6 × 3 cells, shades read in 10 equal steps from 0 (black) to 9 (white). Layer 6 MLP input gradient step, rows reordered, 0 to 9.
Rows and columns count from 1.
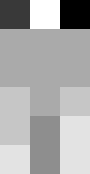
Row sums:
11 18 18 20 20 21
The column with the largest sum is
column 2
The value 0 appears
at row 1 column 3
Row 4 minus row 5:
0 1 -1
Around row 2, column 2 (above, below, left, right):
9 6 6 6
